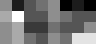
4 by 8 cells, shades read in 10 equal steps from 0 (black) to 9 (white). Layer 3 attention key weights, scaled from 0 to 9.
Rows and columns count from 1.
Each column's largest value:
6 9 4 4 5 4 8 8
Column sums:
21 22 12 12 19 11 15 16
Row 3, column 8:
5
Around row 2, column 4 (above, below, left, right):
4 2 3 5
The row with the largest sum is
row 4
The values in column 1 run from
5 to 6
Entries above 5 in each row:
0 2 1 3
